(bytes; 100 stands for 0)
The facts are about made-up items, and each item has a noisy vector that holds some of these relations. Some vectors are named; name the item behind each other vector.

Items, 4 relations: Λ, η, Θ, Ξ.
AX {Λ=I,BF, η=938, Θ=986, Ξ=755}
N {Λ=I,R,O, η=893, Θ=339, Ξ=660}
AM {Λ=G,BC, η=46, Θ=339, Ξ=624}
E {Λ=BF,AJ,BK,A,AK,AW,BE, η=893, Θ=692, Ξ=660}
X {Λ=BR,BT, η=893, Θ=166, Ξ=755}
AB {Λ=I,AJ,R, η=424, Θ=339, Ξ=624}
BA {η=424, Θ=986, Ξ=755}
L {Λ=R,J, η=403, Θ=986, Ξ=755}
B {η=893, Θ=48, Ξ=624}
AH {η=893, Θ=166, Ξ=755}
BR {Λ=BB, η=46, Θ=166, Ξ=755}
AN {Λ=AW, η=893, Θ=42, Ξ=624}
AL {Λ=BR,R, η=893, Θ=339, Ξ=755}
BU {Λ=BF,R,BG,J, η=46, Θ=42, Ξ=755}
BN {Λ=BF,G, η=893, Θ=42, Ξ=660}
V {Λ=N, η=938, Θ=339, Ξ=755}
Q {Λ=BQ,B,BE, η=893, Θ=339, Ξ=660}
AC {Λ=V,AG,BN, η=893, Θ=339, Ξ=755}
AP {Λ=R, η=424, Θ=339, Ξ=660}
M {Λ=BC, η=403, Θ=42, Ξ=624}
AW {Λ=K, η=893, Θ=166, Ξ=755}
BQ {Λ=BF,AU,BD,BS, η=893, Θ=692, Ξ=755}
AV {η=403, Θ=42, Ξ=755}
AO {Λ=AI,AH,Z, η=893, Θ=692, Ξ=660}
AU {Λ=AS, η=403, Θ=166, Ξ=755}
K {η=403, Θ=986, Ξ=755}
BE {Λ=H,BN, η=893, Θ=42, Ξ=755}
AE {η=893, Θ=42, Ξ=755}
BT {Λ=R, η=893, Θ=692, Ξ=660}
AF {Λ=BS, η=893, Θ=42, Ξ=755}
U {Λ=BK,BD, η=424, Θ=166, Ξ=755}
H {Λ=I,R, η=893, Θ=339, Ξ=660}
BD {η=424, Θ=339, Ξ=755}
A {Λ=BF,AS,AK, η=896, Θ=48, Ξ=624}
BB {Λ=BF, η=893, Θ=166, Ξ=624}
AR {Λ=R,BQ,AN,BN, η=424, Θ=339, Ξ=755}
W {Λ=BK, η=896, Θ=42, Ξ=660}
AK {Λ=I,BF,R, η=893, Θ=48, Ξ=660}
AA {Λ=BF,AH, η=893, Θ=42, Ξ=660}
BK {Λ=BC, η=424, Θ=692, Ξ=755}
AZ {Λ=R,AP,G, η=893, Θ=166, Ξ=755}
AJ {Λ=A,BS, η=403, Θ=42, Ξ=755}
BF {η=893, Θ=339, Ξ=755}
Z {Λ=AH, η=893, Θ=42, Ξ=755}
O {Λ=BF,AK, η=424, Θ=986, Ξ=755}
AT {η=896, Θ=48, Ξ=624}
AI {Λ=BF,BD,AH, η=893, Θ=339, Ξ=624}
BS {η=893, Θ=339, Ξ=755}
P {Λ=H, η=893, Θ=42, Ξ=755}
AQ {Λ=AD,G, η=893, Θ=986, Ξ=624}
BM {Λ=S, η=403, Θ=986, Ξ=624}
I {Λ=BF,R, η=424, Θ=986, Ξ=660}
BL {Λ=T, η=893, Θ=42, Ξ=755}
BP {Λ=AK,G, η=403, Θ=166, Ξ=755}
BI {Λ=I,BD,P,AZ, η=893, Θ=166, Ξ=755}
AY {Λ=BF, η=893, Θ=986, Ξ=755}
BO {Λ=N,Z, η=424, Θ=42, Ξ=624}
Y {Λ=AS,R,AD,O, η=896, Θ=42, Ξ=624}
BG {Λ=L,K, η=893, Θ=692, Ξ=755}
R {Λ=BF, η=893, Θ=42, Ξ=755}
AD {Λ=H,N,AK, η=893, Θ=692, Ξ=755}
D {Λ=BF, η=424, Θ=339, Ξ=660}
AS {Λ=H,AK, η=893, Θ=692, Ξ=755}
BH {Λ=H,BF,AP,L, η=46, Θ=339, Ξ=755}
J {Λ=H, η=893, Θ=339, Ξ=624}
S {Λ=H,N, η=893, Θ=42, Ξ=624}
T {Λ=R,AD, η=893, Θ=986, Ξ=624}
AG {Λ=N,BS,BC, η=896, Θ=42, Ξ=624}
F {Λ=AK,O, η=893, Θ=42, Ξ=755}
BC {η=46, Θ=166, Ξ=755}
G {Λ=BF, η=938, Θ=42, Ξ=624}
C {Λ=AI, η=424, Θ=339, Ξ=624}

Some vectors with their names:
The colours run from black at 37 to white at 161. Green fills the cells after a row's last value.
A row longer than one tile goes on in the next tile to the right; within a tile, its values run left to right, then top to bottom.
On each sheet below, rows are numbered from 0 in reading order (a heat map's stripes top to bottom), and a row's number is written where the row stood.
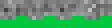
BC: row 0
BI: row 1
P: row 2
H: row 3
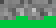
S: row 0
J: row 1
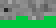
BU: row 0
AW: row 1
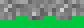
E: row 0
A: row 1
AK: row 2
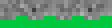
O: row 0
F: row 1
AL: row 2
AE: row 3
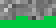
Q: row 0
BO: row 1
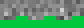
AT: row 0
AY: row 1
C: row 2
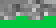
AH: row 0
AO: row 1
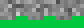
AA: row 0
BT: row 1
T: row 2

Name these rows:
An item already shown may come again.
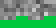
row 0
X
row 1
AO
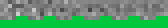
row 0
AA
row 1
AI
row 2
BH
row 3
V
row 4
AC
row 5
BF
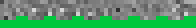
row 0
BM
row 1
B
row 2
B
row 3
AG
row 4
L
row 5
BS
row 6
AO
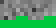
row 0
BM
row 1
BL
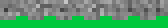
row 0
AX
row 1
BN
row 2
BR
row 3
BT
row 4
U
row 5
BK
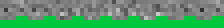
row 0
K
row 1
V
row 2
Y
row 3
AL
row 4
BB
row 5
AH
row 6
BD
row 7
L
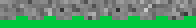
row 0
AR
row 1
AN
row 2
AU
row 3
G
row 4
BP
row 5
Q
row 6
AM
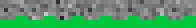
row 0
K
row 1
Z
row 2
M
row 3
AF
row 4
U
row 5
AN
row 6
BH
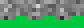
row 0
I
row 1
W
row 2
AB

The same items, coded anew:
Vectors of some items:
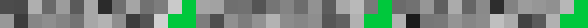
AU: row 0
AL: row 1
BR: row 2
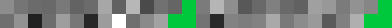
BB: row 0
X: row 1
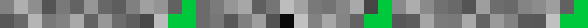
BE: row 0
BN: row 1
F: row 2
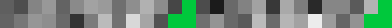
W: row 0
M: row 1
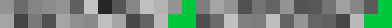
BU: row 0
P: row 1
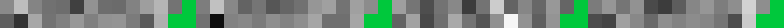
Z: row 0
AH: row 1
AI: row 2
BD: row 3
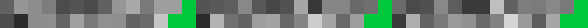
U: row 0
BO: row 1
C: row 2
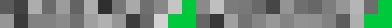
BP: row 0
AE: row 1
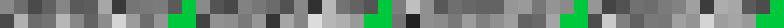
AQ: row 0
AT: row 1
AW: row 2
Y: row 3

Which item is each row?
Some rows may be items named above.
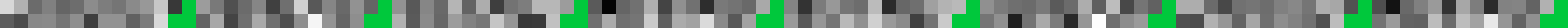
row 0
AX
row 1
AI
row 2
BH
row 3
BM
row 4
L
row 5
BB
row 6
V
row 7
M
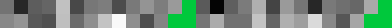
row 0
AM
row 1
BM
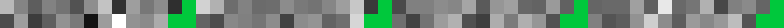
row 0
G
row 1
AX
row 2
AO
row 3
BT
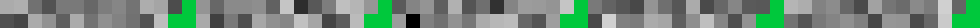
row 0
V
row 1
BU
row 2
BC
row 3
J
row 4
AY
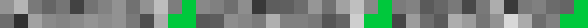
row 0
BS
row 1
AR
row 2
AN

